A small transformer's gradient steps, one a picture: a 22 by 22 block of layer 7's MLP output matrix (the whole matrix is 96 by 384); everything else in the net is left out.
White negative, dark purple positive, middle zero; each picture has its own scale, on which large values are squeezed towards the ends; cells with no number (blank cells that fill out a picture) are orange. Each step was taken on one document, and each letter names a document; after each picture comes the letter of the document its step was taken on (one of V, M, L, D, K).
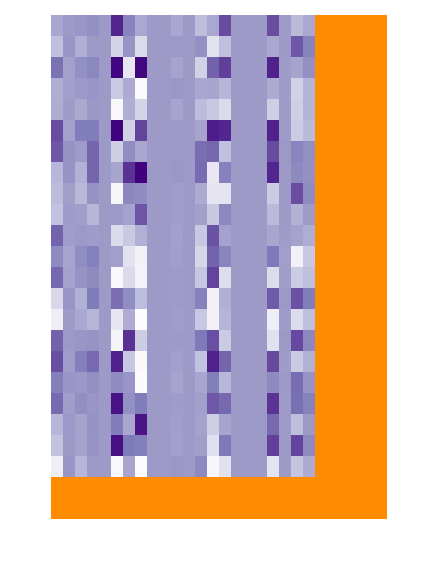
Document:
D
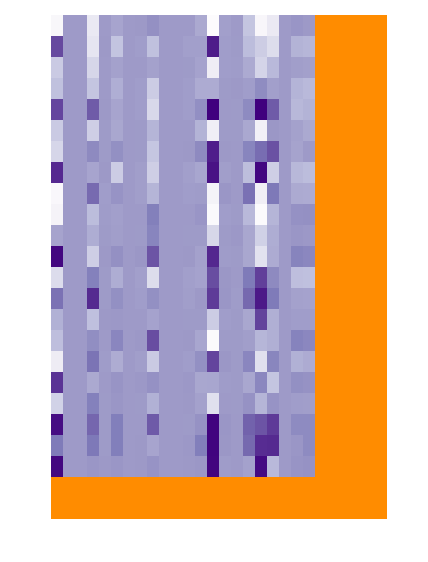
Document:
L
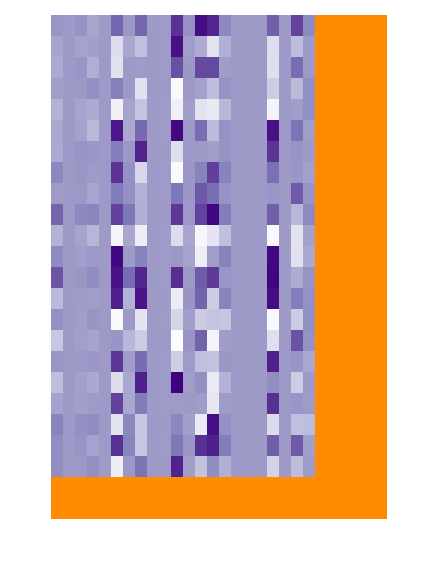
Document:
D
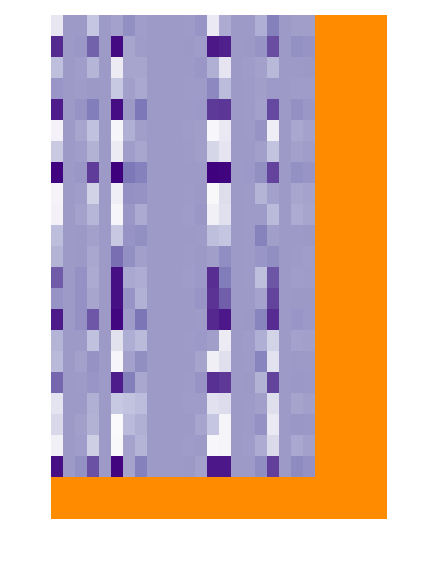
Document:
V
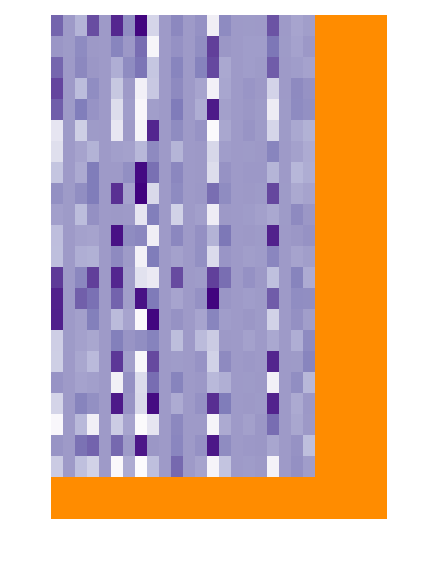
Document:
D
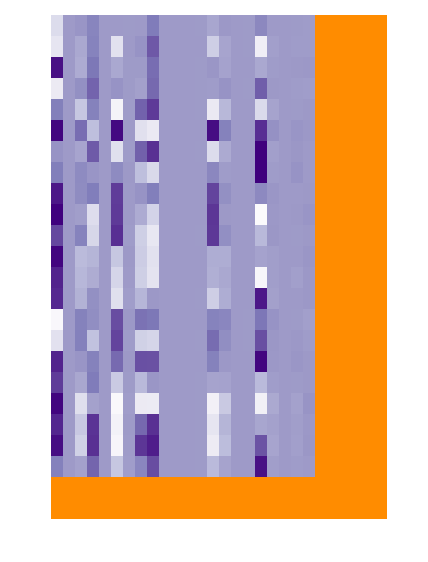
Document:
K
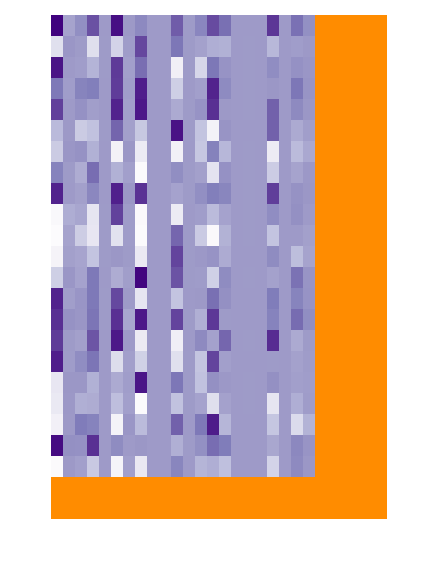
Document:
D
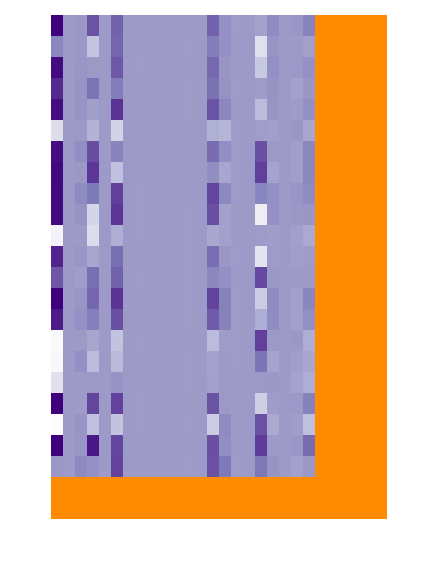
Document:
K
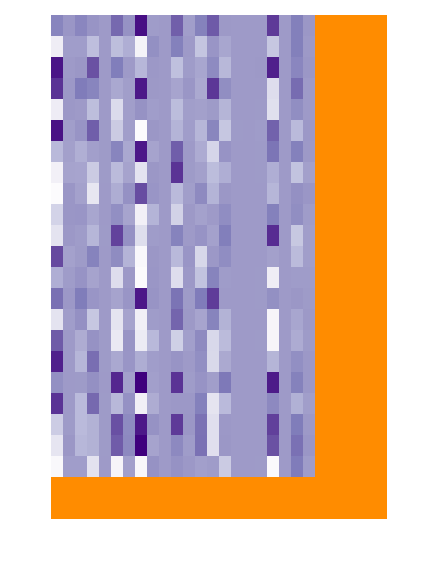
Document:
D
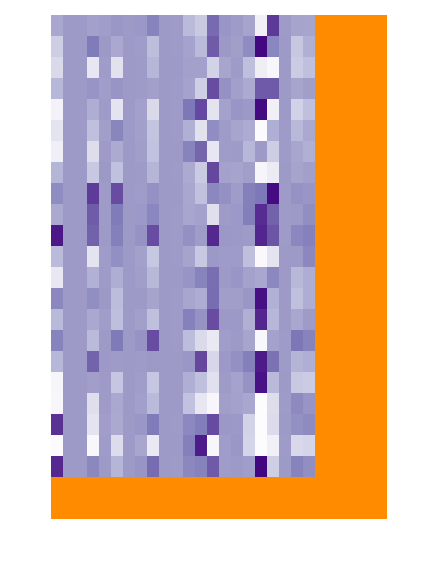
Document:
L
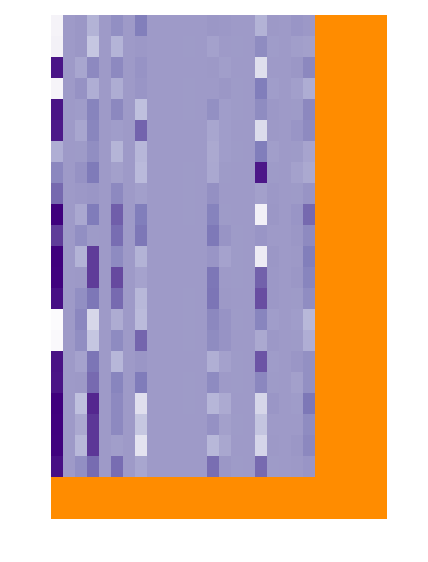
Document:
K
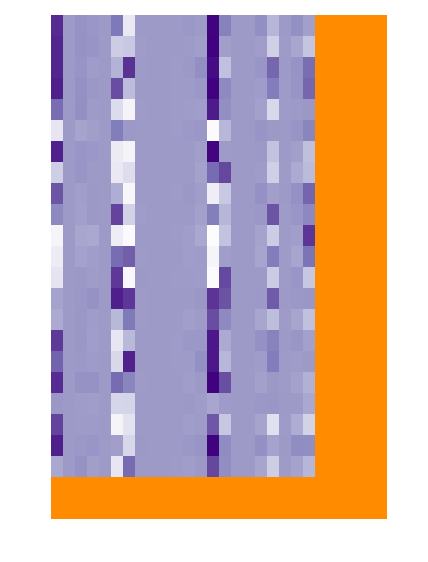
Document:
V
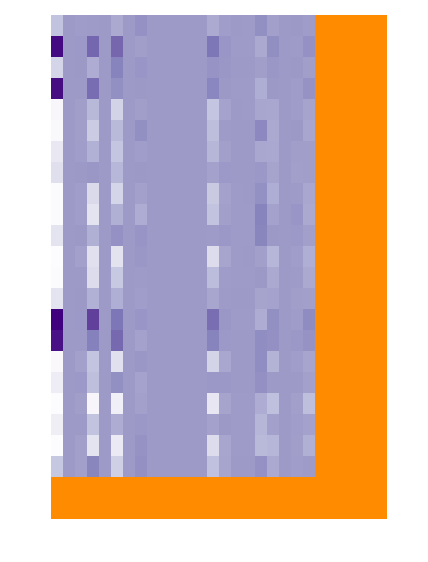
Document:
K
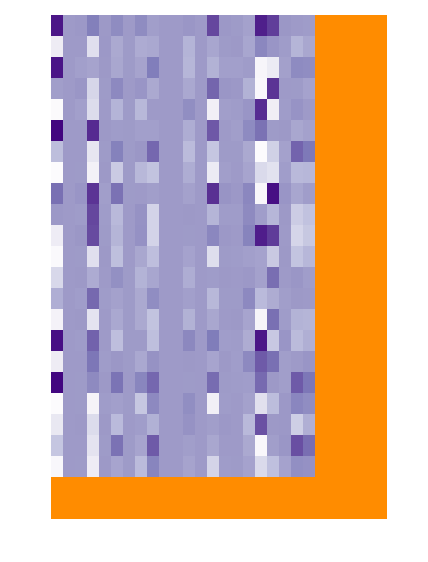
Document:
L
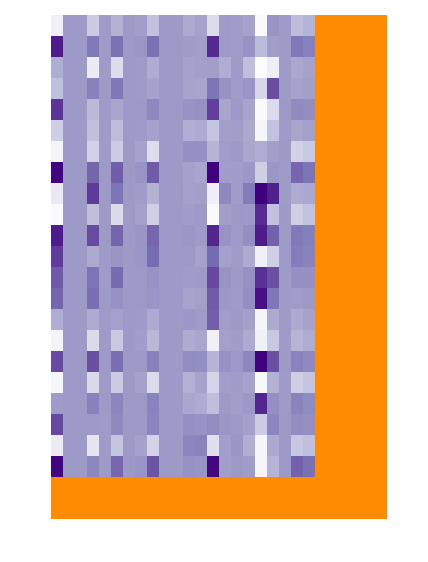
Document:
L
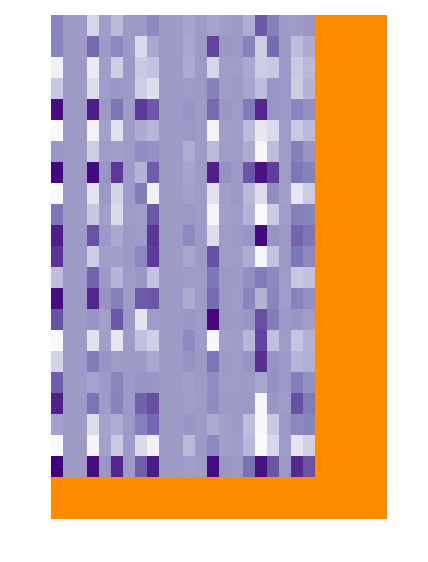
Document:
L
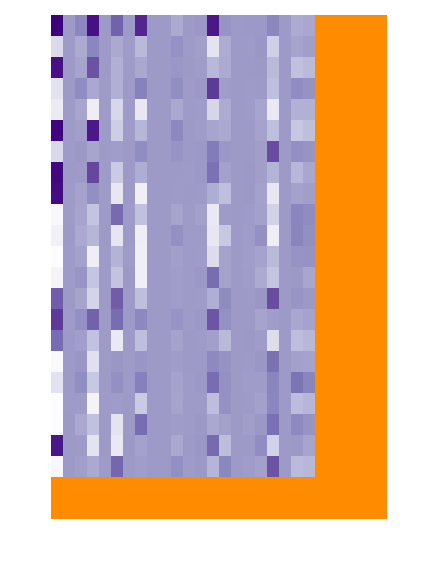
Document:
D
